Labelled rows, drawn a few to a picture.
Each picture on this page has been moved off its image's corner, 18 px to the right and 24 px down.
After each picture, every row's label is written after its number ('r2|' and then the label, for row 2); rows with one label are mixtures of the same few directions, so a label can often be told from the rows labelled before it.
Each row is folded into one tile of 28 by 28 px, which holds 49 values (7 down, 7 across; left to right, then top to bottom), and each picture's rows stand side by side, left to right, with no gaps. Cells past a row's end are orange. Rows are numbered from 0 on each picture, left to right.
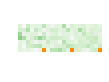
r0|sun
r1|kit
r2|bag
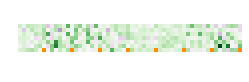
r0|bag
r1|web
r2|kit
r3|bag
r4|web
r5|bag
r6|kit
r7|bag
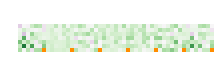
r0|bag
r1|kit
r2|kit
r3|kit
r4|kit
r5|kit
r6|bag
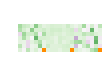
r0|web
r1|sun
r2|kit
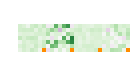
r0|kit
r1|web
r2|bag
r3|bag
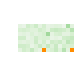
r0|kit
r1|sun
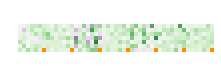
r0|bag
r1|sun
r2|kit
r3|sun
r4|kit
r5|sun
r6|sun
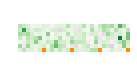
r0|bag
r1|web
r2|kit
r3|web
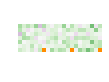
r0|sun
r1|kit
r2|kit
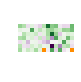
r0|web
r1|bag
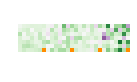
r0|web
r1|kit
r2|sun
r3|sun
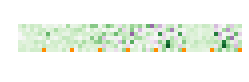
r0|sun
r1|sun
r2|web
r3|kit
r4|sun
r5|web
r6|web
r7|web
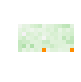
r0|bag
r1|web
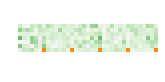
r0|kit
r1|web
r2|web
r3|kit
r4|web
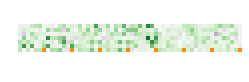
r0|bag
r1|kit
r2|sun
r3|sun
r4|web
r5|web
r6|bag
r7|sun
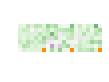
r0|web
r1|bag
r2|sun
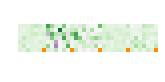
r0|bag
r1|web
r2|sun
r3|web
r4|bag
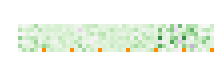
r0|kit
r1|kit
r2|bag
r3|sun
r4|bag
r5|kit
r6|bag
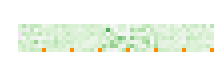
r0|sun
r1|web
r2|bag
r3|bag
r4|kit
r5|web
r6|sun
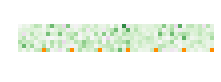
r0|bag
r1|kit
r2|web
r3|sun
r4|bag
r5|kit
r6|kit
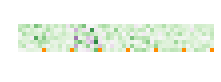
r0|web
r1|sun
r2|kit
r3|web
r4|kit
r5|sun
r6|bag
